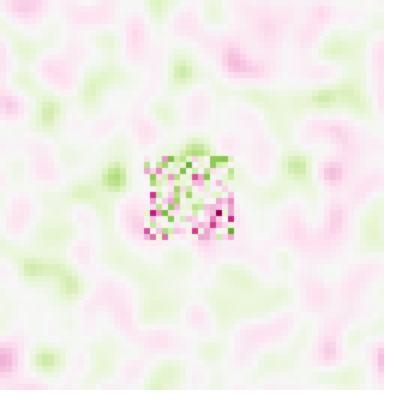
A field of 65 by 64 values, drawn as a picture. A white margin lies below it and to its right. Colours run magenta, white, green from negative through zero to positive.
Histogram: heavy tails on both sides. Roughest part: centre. Odd rows or columns: none. Odd patch: rougher, in the centre.
